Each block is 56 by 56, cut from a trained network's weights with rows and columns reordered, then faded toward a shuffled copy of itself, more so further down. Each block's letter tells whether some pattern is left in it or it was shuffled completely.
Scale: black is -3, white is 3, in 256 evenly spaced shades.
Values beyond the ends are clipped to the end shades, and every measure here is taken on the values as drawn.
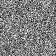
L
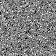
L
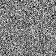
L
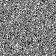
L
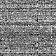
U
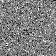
L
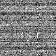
U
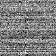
U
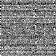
U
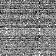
U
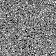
L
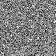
L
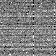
U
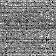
U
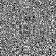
U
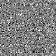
U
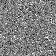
L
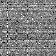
U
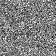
L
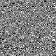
U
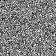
L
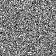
L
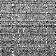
U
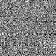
U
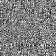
U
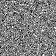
L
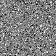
L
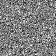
L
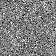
L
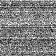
U
